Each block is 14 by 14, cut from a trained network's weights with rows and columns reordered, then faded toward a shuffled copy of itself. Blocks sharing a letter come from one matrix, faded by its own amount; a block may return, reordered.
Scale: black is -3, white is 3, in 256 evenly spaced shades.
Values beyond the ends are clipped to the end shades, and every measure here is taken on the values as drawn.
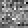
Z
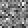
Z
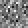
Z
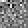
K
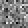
Z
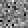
Z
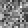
K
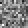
Z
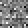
Z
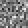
K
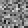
K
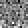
Z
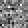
Z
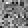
K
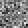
K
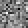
K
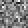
K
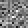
K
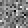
Z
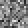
K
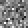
Z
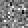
Z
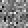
Z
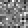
Z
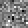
Z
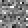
Z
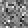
Z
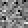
Z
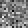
K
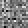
Z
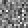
K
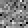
Z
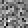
K
